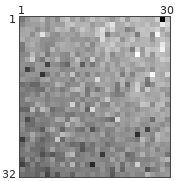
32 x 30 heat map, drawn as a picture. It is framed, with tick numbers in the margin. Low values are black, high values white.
Ninth with the highest average: top right. Grain: fine. Odd rows or columns: none. Mirror symmetry: none. Slope: up to the top right. Ninth with the lowest average: bottom left. Stripes: none.
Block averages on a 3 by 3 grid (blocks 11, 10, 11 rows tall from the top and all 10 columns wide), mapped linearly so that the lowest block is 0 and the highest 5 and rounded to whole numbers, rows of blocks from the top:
345 / 134 / 012
